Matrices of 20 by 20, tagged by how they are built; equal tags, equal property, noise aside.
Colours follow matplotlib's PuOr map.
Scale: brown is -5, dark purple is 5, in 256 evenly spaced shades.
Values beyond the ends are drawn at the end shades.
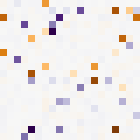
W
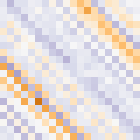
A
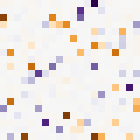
W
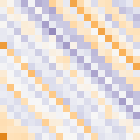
A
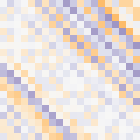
A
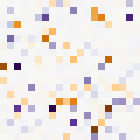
W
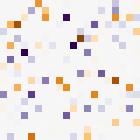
W
